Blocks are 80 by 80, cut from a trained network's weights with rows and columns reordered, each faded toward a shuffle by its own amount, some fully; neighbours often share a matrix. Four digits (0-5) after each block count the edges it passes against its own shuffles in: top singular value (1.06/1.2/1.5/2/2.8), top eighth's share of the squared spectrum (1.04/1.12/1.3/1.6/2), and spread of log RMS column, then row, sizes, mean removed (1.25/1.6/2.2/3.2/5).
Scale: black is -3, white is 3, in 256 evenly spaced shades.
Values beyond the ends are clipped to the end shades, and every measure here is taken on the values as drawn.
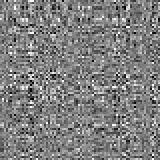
4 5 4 3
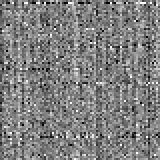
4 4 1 3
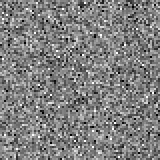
1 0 0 0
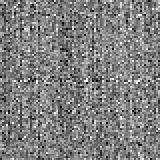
3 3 1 2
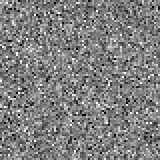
0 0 0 0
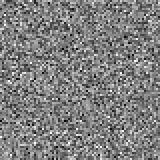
3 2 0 0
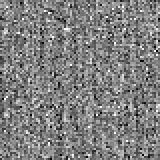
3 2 0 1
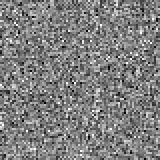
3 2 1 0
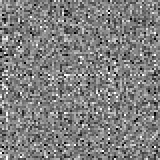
3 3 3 2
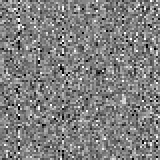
3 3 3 1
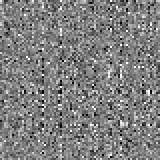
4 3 3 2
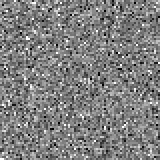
1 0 0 0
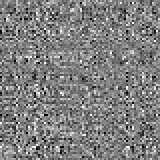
4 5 3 3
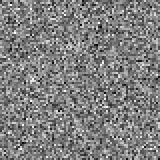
1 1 0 0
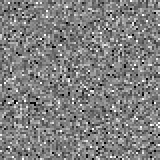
1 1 0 0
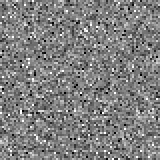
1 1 0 0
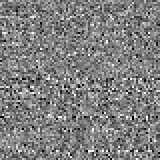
3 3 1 3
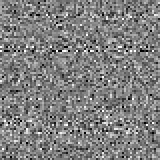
3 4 1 3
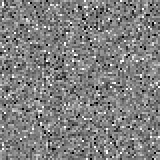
0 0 0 0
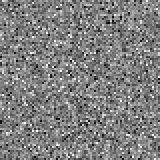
1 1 0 0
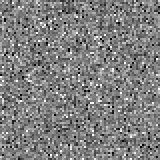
1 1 0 0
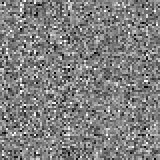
3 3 2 1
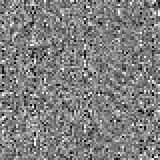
3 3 3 1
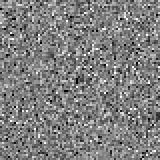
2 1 0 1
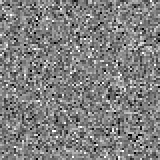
2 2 1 0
